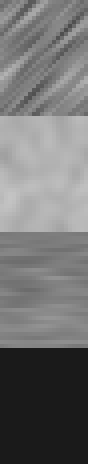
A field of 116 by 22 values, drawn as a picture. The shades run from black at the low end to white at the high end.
The table splits into 4 rows of 1 panel. Panel 1,1: middling, slanting up to the right. Panel 2,1: high, blotchy, faint in contrast. Panel 3,1: middling, streaked across, faint in contrast. Panel 4,1: very low, flat.
